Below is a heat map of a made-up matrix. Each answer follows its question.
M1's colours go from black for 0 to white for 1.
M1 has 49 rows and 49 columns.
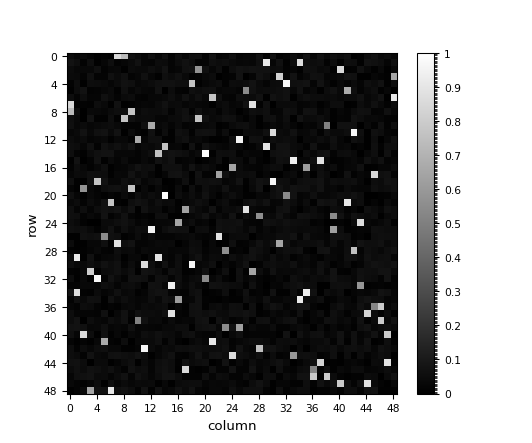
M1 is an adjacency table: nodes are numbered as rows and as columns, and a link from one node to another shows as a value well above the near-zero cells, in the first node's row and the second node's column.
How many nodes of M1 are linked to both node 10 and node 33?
0
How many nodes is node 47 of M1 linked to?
2
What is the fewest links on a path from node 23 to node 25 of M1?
2
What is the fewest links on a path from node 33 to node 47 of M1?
4
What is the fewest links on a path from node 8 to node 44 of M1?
6
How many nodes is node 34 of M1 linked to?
2
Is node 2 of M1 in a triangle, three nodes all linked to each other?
no
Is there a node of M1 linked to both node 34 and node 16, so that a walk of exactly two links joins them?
yes
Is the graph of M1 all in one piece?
yes
